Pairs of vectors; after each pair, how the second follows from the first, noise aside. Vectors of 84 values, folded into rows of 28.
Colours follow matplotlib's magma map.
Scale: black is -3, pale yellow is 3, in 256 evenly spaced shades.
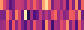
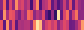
reversed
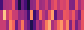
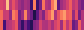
wrapped around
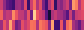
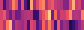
reversed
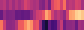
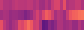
shrunk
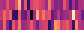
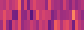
shrunk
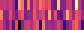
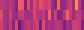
shrunk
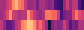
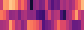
wrapped around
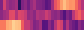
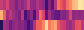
wrapped around
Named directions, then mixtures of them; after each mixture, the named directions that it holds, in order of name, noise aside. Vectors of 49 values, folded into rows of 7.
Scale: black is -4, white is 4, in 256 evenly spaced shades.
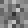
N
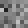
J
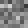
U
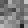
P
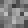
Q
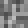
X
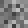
J, N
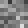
P, U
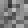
J, N, P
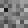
J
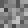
J, Q, U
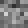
Q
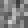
Q, X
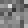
P, U
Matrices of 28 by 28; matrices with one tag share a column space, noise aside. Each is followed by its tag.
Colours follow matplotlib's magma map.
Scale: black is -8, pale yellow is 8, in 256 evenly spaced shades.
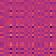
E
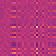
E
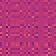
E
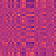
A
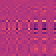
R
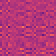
E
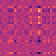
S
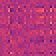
S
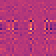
R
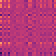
A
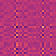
E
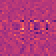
R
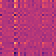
A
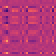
S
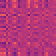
A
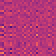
E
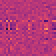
R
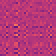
E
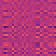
E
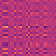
E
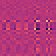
R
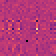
R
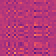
E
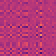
E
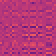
E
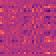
S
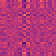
A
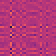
E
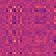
S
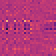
R
